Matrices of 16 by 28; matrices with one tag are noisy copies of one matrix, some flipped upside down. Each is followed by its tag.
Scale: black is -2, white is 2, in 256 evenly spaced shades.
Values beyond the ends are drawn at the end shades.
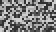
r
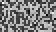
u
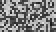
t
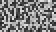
u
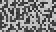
u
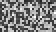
u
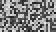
t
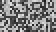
t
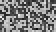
t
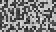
u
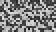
r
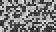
r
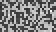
u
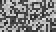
t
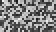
r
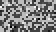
r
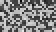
r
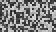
u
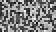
u
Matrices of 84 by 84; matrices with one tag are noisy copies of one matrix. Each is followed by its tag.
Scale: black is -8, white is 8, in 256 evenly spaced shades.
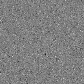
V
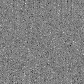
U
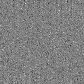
U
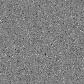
V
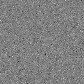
V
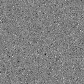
V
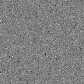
V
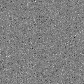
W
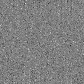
U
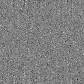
U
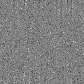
U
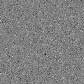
V
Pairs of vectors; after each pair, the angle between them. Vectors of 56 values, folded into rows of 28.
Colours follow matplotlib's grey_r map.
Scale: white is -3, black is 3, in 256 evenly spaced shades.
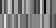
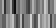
orthogonal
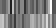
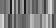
nearly parallel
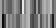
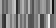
partly aligned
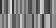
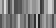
partly opposed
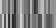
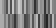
partly aligned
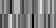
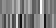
partly aligned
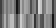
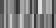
nearly parallel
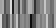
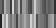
nearly opposite
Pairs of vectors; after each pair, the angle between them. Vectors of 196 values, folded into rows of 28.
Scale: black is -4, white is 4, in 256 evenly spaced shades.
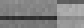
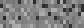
orthogonal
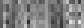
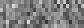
partly opposed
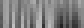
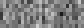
partly aligned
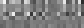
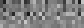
nearly opposite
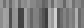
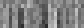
nearly parallel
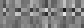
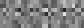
nearly parallel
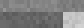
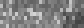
partly opposed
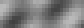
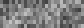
partly opposed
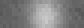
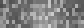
partly aligned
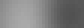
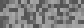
orthogonal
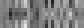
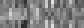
nearly opposite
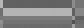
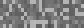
orthogonal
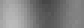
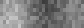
nearly parallel
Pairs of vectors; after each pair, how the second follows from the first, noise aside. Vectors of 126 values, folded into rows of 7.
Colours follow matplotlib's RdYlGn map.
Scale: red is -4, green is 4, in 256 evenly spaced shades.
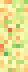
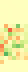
partly zeroed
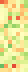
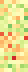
wrapped around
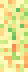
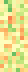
wrapped around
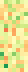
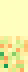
partly zeroed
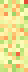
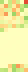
partly zeroed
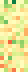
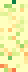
partly zeroed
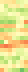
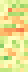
wrapped around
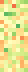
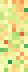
wrapped around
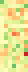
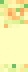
partly zeroed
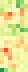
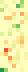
partly zeroed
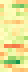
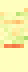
partly zeroed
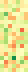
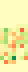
partly zeroed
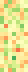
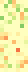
partly zeroed
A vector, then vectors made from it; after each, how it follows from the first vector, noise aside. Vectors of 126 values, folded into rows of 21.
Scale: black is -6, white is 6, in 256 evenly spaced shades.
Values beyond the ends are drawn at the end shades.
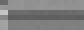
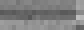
reversed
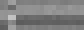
wrapped around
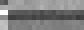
scaled up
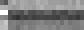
scaled up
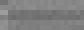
shrunk
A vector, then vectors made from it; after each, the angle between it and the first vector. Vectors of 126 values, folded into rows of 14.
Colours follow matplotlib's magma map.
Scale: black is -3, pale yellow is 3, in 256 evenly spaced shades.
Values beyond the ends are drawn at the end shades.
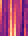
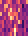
partly aligned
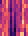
nearly opposite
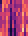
nearly opposite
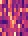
partly aligned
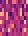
orthogonal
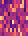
orthogonal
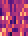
partly opposed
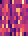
partly opposed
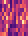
partly opposed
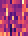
partly opposed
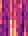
nearly parallel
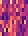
partly aligned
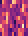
partly opposed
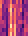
nearly parallel
